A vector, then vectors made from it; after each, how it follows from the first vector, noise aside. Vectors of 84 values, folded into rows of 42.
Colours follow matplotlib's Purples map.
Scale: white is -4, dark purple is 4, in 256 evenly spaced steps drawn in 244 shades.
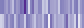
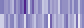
copied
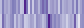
sign-scrambled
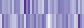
sign-scrambled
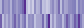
sign-scrambled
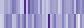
sign-scrambled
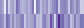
reversed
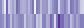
reversed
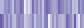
sign-scrambled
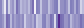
reversed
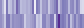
reversed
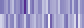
copied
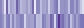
reversed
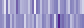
reversed
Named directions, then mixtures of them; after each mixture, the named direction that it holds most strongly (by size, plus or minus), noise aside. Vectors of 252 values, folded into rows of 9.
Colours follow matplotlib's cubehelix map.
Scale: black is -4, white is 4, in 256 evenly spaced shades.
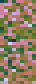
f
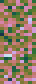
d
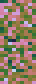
f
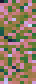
f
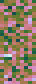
d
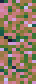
f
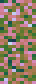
f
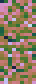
f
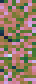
d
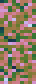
f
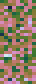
d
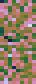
f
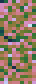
f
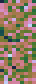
d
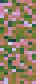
f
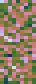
d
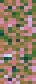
d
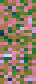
d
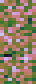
d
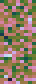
d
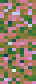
f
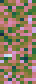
d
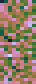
d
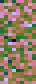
f
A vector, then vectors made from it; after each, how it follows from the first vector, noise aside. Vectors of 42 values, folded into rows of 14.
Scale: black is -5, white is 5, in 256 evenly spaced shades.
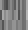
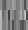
reversed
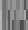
reversed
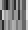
scaled up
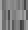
reversed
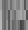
reversed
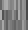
negated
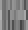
reversed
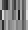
scaled up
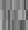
reversed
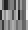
scaled up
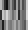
scaled up
